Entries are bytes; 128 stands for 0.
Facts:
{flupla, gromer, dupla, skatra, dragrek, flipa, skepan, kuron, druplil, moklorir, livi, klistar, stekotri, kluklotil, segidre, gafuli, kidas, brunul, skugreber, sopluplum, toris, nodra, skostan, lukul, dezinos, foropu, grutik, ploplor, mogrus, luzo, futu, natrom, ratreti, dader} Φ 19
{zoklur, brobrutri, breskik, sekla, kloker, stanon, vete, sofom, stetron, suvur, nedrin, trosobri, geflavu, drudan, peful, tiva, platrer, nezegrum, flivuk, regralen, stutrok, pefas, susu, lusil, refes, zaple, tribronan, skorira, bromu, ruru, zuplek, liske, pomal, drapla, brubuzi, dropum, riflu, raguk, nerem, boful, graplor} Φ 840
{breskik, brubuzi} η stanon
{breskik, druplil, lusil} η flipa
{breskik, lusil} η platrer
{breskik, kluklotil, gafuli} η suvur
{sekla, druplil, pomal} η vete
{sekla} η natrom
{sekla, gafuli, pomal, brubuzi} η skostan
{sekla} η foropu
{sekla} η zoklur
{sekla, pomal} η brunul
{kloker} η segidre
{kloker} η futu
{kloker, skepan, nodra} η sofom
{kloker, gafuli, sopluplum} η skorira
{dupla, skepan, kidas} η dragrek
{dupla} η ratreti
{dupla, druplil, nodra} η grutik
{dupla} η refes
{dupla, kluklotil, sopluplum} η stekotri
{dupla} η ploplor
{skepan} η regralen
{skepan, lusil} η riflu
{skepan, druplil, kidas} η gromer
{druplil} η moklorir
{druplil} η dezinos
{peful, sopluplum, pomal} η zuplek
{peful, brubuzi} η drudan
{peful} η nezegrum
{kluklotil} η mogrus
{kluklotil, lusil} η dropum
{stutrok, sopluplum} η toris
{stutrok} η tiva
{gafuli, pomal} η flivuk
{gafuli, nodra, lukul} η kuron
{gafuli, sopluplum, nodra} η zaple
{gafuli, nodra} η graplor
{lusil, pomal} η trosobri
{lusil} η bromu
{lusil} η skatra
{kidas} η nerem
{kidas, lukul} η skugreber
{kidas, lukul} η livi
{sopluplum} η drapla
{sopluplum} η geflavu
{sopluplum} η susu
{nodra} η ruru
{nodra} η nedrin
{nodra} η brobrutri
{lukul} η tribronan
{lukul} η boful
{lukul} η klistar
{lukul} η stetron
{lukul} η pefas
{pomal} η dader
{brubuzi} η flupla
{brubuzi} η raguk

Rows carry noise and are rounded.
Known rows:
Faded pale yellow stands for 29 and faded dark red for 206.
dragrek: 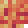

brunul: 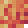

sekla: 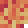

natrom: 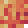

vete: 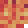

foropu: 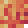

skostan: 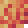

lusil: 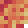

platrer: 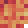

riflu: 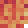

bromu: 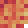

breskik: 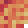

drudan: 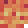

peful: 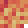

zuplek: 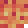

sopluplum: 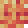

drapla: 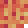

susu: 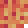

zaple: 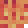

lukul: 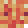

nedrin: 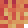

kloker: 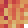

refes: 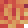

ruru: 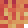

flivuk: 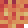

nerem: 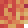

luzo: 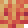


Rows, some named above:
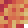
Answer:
lusil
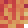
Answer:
regralen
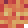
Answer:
stanon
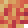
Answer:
kuron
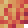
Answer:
skostan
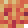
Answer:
klistar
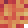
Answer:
platrer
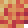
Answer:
toris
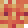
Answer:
kidas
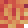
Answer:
refes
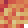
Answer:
brubuzi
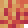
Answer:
skatra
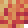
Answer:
stekotri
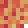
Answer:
stutrok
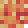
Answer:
nodra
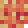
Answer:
druplil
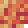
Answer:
grutik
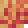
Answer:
mogrus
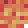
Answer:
raguk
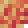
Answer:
kuron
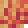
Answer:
flipa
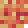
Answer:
skepan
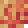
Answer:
dader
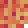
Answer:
tiva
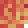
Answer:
nerem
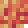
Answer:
gromer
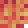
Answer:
trosobri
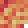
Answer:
brubuzi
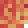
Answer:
nerem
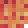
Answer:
suvur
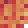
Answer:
dropum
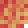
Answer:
liske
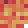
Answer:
stanon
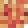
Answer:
lukul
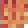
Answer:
graplor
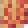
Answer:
flupla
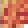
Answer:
grutik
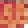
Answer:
riflu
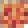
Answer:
klistar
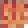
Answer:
sofom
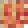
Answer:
gafuli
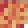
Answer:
pomal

